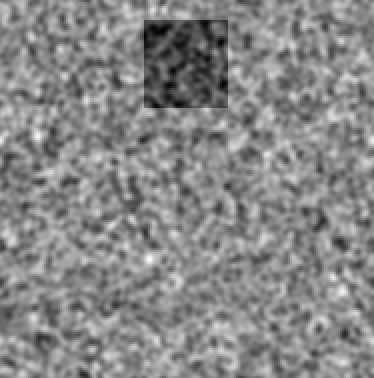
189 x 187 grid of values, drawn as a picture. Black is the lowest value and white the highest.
Grain: blotchy. Mirror symmetry: none. Ninth with the lowest average: top middle. Odd patch: lower, in the top middle. Stripes: none.
